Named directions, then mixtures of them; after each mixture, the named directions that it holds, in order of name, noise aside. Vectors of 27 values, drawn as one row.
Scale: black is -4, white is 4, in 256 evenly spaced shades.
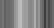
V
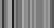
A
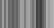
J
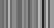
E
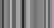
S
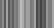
J, V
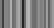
S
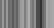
J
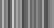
A, E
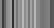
A, V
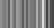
E, J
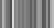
A, E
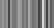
E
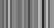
E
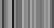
A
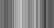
V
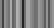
S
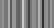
E, S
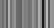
E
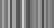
E, S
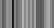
A, J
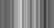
V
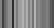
A, V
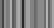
S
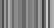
E, S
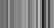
E, V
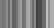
J, S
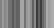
J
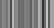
A, E
